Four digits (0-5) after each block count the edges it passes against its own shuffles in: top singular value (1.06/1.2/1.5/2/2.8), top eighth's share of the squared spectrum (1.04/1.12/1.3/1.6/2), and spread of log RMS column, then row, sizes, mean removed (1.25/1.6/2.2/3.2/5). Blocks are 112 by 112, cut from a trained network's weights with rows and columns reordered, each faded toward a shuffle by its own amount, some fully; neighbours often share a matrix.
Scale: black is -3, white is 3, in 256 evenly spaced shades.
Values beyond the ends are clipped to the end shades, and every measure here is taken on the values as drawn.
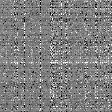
4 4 4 2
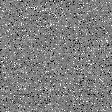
1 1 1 0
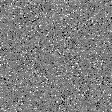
0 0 0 0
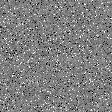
0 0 0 0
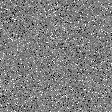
0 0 0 0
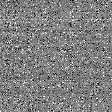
2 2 2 1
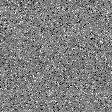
0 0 0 0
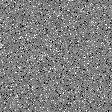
0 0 0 0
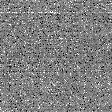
2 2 1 0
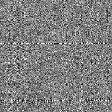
4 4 3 3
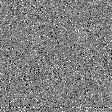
2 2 0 1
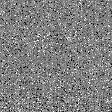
2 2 0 2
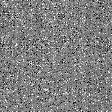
2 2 0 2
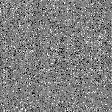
2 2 0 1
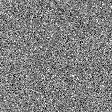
2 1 0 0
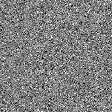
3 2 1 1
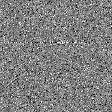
2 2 0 1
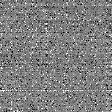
3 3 3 1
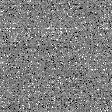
2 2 1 1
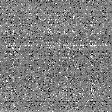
3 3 3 2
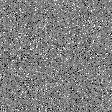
1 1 0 1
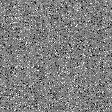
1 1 0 1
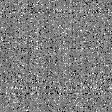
2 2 0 2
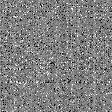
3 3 0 2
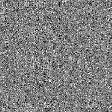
3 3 2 1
